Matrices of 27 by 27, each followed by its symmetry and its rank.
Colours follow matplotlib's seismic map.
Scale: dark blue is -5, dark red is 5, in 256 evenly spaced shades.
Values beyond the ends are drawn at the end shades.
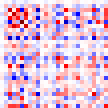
symmetric, rank three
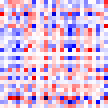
neither, rank three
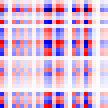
neither, rank one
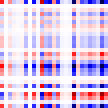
neither, rank one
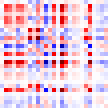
symmetric, rank two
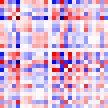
symmetric, rank two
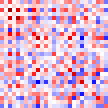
symmetric, rank three
